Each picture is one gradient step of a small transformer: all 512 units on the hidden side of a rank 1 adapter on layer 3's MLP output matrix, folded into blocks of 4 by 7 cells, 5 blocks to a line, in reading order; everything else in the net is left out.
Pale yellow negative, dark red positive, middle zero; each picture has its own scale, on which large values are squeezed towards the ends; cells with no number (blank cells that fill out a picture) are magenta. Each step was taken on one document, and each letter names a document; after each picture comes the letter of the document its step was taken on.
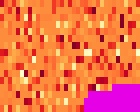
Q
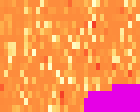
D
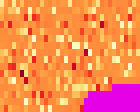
Q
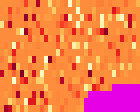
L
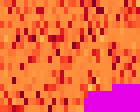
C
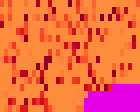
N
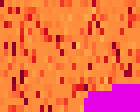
Q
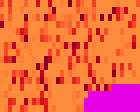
N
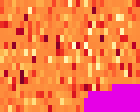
Q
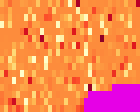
L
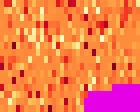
C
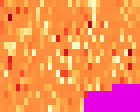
D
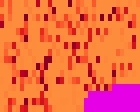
N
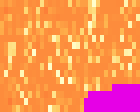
D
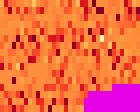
C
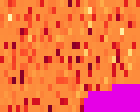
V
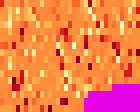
Q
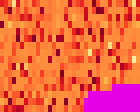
C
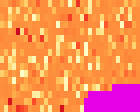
L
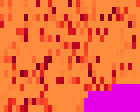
N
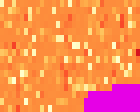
Q
